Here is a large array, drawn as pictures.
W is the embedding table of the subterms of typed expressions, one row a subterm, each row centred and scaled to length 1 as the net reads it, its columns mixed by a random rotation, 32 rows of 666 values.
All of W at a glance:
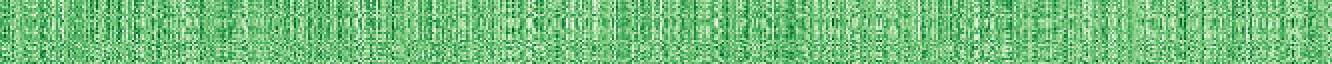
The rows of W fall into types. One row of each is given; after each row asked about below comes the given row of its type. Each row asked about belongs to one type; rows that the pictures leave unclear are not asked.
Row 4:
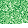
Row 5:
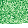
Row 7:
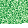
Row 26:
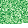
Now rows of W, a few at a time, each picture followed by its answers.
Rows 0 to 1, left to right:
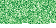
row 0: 26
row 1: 4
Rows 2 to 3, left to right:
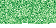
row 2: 26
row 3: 7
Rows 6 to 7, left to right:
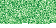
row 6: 26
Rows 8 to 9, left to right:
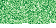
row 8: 5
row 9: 4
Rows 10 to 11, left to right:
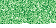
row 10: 4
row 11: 4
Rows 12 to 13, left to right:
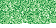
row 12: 4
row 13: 26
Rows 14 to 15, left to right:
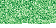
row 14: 26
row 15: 5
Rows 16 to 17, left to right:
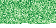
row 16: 26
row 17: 5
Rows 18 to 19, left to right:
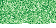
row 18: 5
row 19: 4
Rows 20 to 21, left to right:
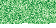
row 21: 26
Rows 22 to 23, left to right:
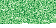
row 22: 4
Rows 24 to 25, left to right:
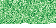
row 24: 7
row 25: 5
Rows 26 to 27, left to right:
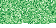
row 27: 7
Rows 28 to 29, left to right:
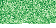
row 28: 5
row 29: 26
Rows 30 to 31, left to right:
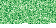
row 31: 4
